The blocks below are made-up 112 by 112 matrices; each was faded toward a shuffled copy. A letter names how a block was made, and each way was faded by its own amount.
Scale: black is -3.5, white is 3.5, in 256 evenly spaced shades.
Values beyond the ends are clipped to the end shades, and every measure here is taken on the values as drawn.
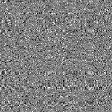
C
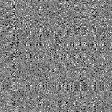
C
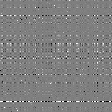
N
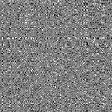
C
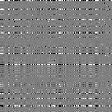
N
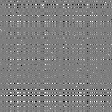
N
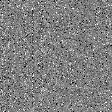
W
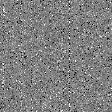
W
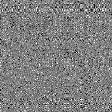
C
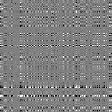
N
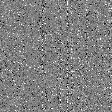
W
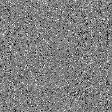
W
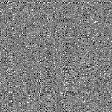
C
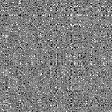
C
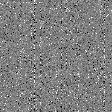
W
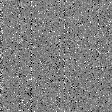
W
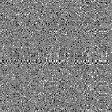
C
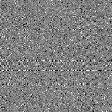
C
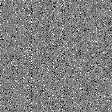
W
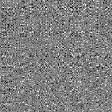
C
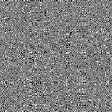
C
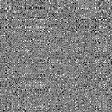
C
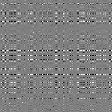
N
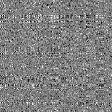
C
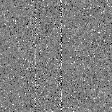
W
